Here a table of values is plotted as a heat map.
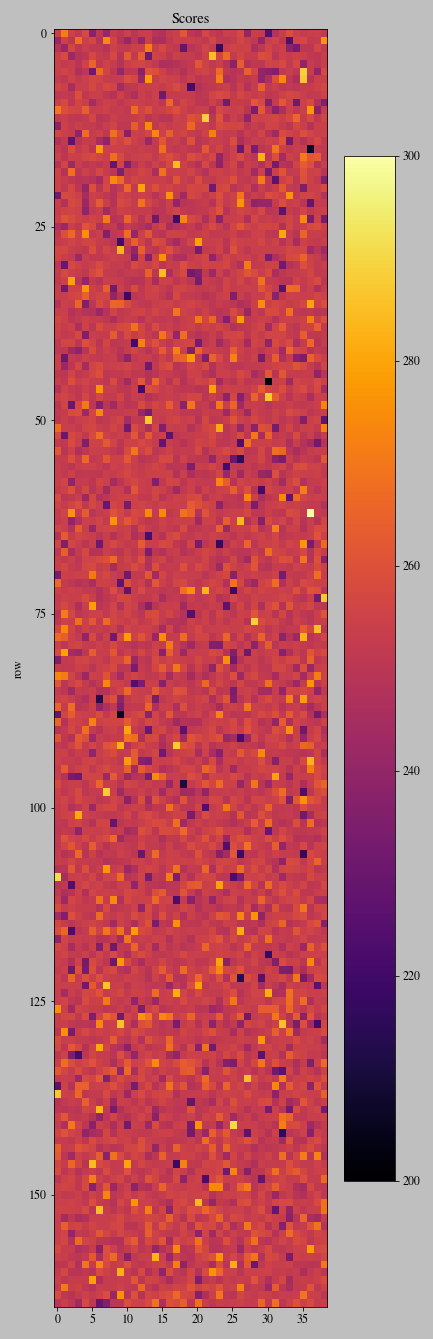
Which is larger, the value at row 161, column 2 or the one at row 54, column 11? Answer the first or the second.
the second
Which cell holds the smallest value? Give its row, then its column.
45, 30
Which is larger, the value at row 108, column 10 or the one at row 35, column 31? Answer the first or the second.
the second
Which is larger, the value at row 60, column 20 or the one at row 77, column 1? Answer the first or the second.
the second
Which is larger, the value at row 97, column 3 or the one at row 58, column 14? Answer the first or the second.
the first
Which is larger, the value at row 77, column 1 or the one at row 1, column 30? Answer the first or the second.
the first
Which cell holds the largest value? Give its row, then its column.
62, 36
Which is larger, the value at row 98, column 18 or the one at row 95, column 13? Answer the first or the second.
the second
